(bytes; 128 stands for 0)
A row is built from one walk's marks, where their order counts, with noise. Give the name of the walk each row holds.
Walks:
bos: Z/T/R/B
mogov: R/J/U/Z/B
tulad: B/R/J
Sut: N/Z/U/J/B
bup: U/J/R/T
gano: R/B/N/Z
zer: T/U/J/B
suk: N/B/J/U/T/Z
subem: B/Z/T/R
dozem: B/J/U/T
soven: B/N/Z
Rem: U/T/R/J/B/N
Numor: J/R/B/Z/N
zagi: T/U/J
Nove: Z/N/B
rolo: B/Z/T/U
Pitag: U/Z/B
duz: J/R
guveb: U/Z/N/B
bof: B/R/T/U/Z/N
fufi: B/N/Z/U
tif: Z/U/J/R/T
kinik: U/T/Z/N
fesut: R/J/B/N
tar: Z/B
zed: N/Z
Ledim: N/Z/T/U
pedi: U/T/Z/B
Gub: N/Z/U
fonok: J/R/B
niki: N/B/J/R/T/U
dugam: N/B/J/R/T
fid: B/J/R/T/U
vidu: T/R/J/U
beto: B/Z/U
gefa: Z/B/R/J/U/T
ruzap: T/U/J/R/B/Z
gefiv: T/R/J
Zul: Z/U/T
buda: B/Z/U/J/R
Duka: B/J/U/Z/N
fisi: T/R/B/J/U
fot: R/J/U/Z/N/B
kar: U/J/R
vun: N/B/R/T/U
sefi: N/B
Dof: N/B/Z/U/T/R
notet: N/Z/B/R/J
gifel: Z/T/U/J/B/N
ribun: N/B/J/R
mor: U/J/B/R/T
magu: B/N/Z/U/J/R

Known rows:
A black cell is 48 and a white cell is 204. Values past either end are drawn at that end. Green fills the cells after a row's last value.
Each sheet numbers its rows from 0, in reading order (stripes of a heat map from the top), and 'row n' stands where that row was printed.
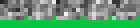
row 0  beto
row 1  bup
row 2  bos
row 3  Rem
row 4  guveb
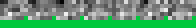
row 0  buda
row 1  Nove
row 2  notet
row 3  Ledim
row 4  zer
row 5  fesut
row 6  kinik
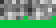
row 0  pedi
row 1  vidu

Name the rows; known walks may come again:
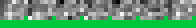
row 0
Rem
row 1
tif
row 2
ribun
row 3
Gub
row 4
magu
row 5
beto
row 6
fisi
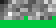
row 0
bof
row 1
duz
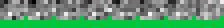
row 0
dugam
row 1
notet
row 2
rolo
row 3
tulad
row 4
fufi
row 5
bos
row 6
Dof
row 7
bup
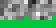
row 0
kar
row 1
niki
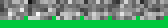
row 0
gefiv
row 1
gefa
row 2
kinik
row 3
pedi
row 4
vun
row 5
Pitag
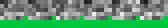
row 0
guveb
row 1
tar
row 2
Ledim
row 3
buda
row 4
mogov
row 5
Sut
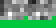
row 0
ruzap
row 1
suk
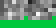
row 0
zer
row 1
subem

